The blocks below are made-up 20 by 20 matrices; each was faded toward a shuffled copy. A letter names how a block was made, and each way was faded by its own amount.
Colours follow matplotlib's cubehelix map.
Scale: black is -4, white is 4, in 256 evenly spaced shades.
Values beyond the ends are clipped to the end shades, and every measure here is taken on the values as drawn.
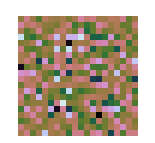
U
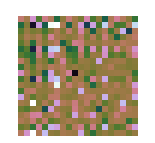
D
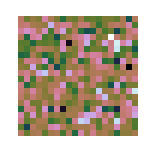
U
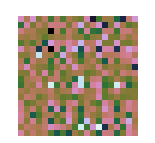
D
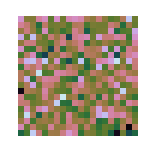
U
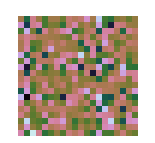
D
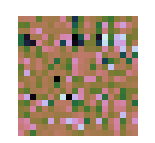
D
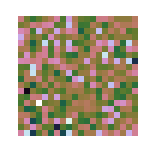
U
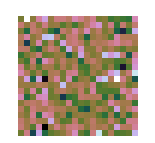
U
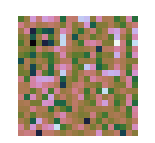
D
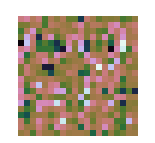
D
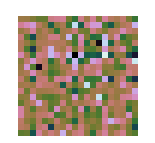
D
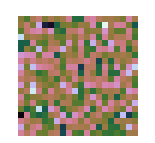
U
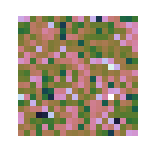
U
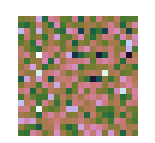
U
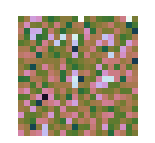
U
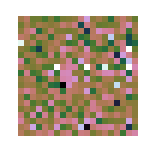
U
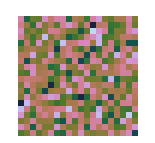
U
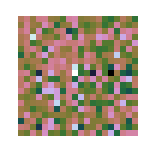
D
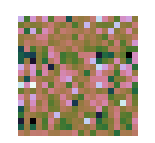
D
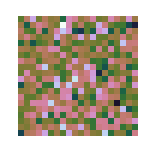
U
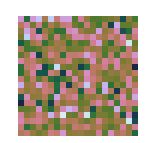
U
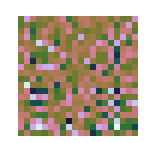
D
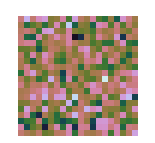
U
